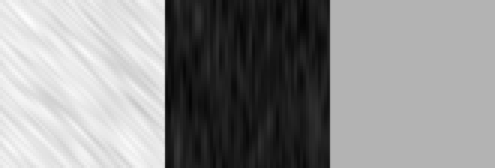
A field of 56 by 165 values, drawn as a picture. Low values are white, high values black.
The table splits into one row of 3 panels. Panel 1,1: very low, slanting down to the right, faint in contrast. Panel 1,2: very high, streaked downward, faint in contrast. Panel 1,3: low, flat.
